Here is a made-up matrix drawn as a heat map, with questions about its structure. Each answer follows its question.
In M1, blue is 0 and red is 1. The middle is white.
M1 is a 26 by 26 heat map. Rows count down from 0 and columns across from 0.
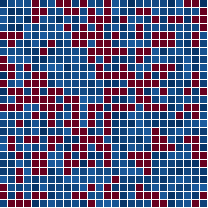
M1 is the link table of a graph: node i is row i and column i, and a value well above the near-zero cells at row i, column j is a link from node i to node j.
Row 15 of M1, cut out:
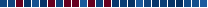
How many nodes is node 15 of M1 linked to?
6
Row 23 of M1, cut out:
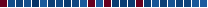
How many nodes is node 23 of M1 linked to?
4
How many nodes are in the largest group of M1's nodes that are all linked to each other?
5
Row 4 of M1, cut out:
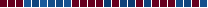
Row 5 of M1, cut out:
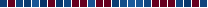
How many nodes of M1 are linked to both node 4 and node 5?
8
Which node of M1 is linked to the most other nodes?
node 13
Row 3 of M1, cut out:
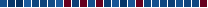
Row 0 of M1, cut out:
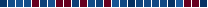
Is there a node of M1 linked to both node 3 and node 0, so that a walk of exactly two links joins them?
yes
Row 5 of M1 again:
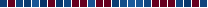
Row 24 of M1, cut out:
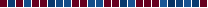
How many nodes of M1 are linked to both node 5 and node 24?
4
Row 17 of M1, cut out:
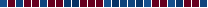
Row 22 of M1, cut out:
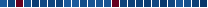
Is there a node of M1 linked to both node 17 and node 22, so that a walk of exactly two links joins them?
no
